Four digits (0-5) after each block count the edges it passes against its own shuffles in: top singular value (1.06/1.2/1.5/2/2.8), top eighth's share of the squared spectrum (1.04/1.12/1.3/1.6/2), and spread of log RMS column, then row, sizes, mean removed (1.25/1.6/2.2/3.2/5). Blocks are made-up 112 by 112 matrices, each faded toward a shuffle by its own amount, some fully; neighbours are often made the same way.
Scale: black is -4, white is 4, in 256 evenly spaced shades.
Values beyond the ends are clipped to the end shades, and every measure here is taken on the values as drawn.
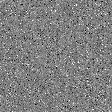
3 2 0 0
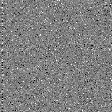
4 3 1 1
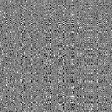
5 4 3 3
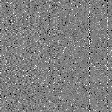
4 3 2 1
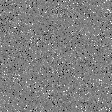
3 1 0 0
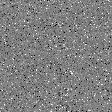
2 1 0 0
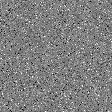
1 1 0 0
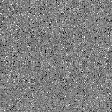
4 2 1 1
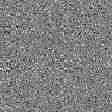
4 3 1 2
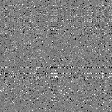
4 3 2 3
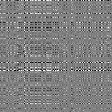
5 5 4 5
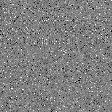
3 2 0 1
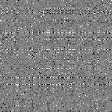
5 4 2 3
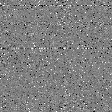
4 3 1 2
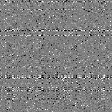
5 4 2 3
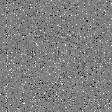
4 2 1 1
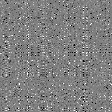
5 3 2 2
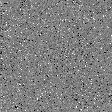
2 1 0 0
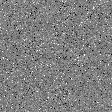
0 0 0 0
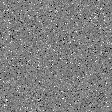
1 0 0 0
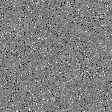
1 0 0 0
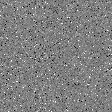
2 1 0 0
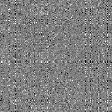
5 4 3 2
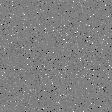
2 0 0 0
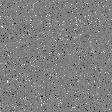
1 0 0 0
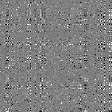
4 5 3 3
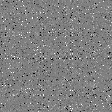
3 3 1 2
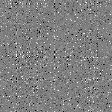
3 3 2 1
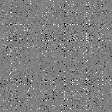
4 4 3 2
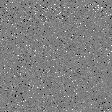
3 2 0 1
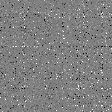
3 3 2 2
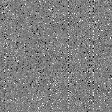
4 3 2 1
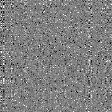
4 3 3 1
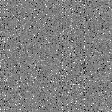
4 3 2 0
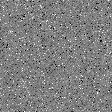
1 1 0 0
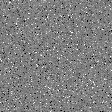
0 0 0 0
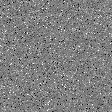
1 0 0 0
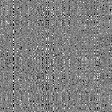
4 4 3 2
